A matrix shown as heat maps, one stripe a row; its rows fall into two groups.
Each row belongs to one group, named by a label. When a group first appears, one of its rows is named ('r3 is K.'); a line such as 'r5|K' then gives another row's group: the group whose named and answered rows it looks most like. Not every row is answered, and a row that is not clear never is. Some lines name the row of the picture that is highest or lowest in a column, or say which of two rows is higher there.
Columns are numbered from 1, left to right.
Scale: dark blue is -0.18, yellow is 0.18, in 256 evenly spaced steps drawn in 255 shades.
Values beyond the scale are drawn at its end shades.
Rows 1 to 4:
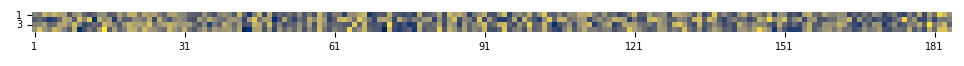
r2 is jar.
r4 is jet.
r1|jet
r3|jet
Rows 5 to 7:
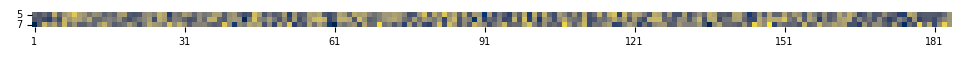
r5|jar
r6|jar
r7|jet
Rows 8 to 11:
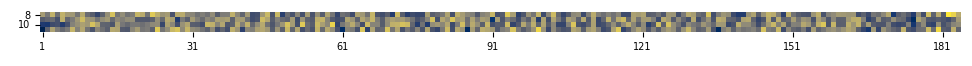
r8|jet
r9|jar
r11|jet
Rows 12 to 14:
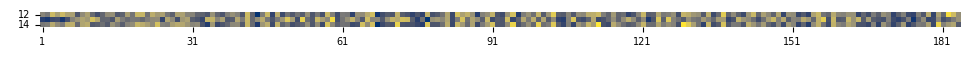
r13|jar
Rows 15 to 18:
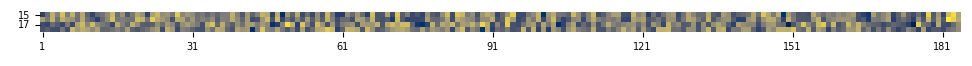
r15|jet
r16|jet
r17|jar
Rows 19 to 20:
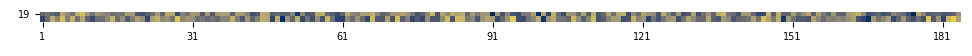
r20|jet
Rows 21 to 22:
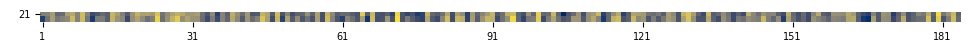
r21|jet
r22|jet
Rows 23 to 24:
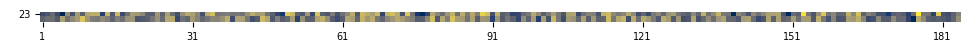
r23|jar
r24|jar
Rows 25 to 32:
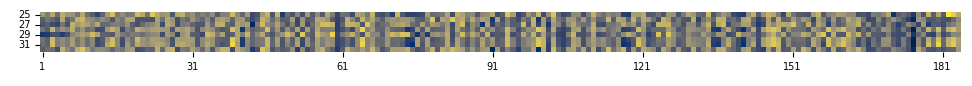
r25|jet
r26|jar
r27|jar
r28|jet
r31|jet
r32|jar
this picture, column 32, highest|32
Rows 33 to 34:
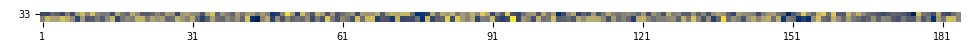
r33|jar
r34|jet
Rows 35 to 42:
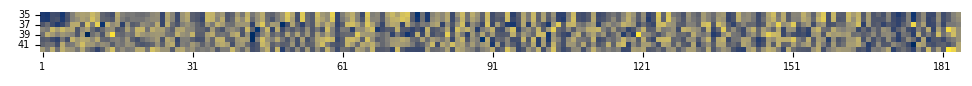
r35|jar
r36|jar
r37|jar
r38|jet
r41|jar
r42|jet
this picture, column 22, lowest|41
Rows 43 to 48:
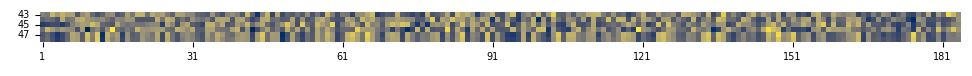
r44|jar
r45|jar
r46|jet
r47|jar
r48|jar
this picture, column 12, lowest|43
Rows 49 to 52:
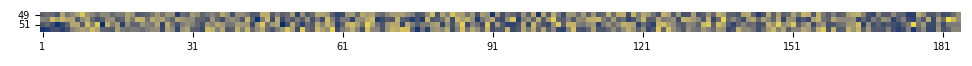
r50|jet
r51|jar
